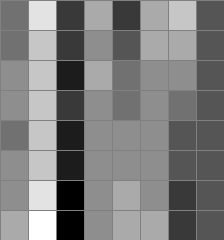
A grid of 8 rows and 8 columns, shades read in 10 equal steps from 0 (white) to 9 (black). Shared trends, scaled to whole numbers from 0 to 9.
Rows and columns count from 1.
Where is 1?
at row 1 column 2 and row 7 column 2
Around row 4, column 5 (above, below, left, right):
5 4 4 4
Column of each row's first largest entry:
3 3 3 3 3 3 3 3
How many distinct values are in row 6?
4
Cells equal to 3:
9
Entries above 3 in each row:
4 5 6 7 7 7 6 4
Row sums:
34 36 36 37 39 38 38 35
